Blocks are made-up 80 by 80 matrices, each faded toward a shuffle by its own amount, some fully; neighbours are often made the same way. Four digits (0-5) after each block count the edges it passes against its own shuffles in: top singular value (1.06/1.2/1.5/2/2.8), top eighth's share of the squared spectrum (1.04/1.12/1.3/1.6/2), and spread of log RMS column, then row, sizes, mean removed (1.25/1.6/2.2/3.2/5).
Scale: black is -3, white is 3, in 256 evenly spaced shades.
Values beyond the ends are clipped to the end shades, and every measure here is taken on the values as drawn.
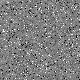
0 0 0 0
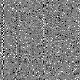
4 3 3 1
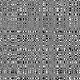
5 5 4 4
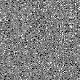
3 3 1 1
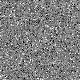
0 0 0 0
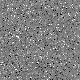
1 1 0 0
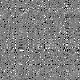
4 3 2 2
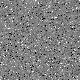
0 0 0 0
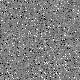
1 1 0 0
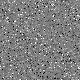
0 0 0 0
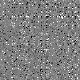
4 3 2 2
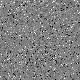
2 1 0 0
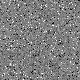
1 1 0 0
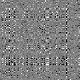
5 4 3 3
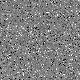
2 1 0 0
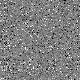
3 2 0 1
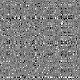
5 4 2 3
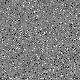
2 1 0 0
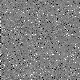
3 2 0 0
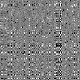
5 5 3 3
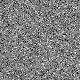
1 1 0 0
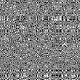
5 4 2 3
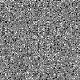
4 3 1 1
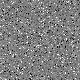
2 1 0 0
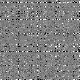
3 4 3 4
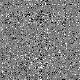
2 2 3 3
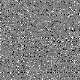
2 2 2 2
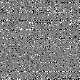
2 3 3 3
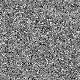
0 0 0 2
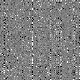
4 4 3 1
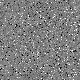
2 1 0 0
